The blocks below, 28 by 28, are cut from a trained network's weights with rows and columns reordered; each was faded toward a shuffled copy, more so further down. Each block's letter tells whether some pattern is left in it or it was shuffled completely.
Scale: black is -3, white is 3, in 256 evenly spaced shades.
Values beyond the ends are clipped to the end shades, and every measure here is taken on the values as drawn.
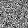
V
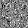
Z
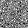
V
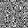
Z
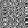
Z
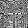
Z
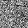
V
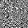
Z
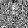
Z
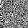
Z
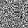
Z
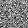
V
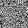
V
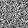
V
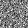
V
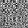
Z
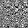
Z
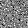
V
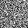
V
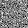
V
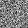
V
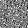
V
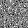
V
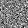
V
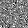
V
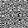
Z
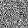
Z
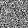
V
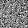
V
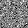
V
